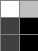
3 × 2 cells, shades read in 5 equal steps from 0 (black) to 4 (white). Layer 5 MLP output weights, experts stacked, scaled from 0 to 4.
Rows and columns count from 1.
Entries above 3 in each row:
1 0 0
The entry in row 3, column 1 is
1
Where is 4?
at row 1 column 1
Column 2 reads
3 0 0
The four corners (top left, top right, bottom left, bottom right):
4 3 1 0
